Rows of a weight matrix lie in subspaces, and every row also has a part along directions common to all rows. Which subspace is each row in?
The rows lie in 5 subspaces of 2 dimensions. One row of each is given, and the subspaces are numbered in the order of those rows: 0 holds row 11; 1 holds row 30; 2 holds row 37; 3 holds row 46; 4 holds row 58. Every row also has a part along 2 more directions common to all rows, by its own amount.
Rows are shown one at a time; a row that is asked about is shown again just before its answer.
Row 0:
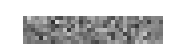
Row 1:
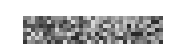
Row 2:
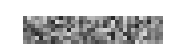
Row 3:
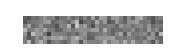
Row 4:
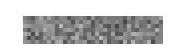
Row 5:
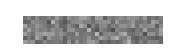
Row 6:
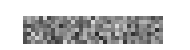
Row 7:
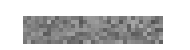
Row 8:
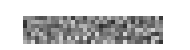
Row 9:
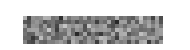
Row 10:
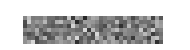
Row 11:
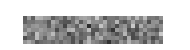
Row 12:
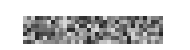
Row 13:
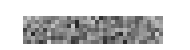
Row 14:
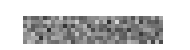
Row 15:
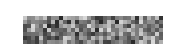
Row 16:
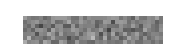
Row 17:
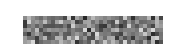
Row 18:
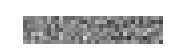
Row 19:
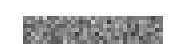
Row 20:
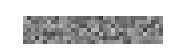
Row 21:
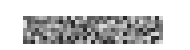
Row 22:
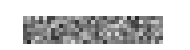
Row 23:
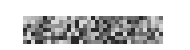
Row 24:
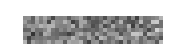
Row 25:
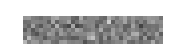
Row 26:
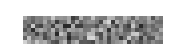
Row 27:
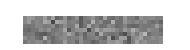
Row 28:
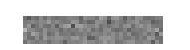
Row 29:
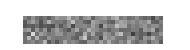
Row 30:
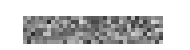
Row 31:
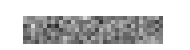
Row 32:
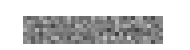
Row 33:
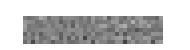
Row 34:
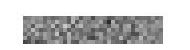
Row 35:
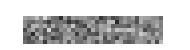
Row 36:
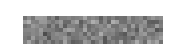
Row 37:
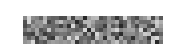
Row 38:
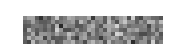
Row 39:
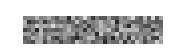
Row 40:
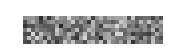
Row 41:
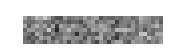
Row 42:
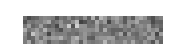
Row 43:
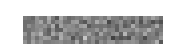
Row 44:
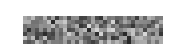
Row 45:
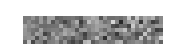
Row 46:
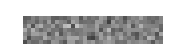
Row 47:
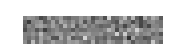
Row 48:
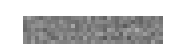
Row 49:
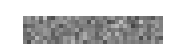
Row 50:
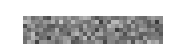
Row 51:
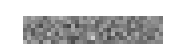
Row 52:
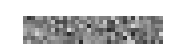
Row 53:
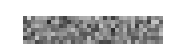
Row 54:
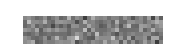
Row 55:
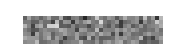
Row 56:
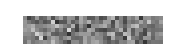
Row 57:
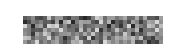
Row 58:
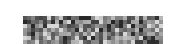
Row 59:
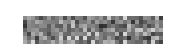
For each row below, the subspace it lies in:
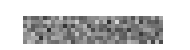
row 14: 4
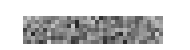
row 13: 3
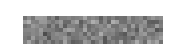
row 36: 4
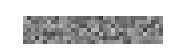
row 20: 0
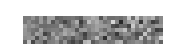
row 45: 1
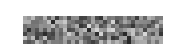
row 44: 0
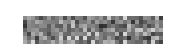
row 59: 2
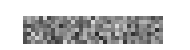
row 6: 1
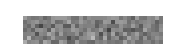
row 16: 3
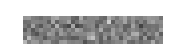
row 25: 3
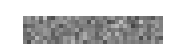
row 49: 1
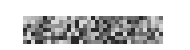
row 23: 3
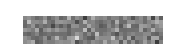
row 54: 2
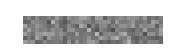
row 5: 0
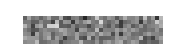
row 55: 4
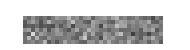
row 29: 1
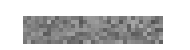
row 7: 1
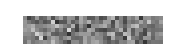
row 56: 0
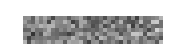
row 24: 1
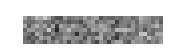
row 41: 4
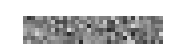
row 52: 0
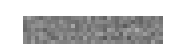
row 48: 2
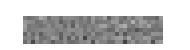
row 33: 2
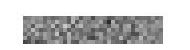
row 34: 3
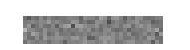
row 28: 3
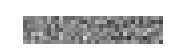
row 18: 2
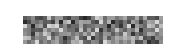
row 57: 4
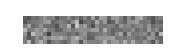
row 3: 3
